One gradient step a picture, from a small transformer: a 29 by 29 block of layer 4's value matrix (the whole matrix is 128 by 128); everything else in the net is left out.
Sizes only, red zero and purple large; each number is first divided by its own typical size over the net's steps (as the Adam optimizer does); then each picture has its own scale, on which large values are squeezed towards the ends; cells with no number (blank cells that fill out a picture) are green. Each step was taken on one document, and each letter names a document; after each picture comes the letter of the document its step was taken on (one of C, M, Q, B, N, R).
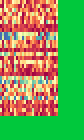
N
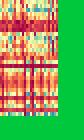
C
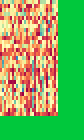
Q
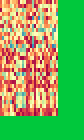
Q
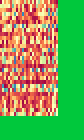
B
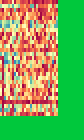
N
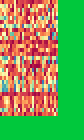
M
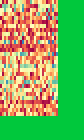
B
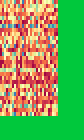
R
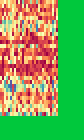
R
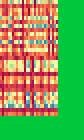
C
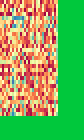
B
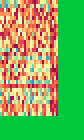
N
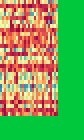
N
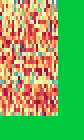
B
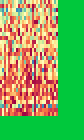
Q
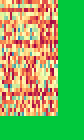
B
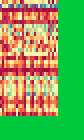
C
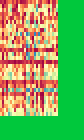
R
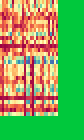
C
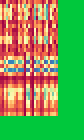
C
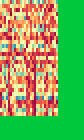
Q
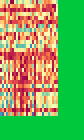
Q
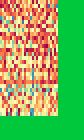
R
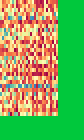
R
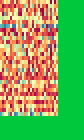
B
